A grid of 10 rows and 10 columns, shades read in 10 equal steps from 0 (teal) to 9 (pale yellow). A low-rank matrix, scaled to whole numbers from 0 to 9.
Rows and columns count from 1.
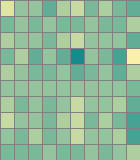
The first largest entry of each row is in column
1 10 6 10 1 1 6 1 6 10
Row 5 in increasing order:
3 3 4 4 4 5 5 5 6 6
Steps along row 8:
down same down up up down up down down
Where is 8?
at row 1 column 1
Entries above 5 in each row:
4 1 3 2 2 0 3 4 3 1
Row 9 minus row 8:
-2 -1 1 0 -1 0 1 -1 2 0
